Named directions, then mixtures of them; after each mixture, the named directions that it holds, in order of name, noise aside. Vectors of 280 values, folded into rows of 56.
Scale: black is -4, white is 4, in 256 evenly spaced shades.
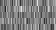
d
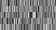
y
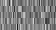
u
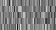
u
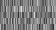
d, y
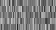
d, u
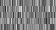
d, u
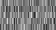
d, y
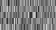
y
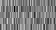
d, u, y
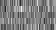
d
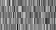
u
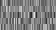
d, u, y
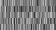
d, y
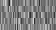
u, y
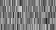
d, u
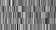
u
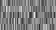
d, u, y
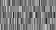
d, u, y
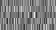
d, y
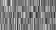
u, y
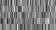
u, y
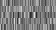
d, u, y
